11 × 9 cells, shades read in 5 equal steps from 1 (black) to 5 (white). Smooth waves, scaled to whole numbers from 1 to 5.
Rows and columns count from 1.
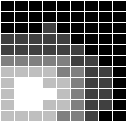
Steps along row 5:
same same same same same down same same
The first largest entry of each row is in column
1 1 4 1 1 1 1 2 2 2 1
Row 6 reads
3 3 3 3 3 2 2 1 1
